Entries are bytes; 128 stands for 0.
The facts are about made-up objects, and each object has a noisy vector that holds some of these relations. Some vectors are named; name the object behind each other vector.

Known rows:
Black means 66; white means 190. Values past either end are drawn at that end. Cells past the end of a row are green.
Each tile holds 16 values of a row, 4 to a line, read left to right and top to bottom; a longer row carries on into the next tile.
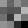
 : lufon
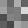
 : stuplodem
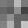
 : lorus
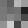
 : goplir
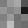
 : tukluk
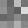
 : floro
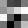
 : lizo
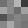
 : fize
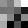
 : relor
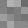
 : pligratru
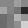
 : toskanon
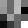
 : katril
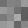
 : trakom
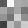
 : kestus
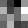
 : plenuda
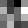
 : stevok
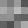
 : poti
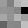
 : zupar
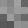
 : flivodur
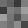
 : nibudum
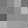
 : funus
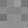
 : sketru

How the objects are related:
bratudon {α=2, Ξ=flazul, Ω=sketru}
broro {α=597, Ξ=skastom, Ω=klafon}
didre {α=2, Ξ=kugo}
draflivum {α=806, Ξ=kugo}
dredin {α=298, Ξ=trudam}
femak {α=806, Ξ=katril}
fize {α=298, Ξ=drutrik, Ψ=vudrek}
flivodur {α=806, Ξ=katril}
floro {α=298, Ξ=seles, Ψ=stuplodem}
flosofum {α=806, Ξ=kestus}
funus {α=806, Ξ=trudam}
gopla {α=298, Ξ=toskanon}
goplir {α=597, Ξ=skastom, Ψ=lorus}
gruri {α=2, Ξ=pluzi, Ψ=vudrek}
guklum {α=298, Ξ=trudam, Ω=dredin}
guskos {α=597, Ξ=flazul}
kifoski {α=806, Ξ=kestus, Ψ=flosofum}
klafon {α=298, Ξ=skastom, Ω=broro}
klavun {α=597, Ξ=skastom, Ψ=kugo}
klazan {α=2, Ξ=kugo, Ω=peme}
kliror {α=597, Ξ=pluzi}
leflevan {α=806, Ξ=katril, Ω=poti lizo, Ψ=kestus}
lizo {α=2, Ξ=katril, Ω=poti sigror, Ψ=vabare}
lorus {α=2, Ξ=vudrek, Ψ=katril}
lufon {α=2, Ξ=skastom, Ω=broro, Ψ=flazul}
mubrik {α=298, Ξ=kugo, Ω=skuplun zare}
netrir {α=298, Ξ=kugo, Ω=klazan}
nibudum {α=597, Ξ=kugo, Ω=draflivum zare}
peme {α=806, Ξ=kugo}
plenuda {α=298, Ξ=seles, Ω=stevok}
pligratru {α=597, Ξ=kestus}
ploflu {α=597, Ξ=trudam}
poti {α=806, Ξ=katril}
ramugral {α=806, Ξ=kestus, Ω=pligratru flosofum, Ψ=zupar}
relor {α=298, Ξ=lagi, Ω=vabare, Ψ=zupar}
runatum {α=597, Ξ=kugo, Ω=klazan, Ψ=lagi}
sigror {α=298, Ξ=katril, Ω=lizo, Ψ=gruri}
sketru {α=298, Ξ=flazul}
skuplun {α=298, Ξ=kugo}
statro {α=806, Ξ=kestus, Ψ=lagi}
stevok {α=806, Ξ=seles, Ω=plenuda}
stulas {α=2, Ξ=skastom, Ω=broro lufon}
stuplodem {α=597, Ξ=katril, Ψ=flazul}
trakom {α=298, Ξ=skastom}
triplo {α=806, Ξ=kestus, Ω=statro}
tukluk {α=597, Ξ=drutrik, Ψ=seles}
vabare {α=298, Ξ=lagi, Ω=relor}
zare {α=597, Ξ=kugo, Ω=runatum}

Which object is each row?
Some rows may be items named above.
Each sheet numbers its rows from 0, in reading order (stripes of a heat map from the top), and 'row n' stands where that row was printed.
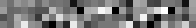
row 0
flazul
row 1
lufon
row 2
kugo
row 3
leflevan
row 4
runatum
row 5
lizo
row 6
klazan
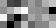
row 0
lizo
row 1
zupar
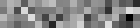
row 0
kifoski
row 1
ramugral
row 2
trudam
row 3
vudrek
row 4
sigror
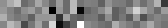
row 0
statro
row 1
seles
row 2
katril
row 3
bratudon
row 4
guklum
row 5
fize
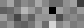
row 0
triplo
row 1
seles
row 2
gruri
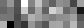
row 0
vabare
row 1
flosofum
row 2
klavun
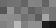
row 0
peme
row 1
stulas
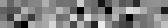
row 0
lufon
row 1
trudam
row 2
skastom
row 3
kugo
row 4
sigror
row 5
lagi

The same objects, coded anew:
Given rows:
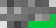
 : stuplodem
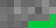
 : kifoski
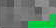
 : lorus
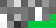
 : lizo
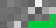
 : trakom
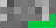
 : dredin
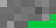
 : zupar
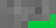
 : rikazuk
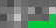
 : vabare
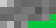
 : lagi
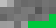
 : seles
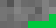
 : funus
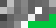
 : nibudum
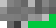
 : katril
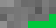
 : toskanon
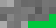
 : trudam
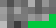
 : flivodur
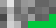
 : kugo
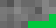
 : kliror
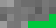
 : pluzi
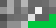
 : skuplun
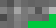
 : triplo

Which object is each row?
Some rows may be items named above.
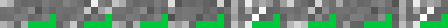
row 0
kestus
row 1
trakom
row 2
kestus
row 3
flazul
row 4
runatum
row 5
skastom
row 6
zupar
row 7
runatum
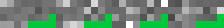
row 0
seles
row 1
skastom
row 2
lufon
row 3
relor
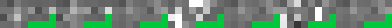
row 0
vabare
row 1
relor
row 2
tukluk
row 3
peme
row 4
tukluk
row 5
leflevan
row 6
tukluk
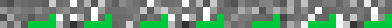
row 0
floro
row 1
sigror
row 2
klavun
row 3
sigror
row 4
statro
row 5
zare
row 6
poti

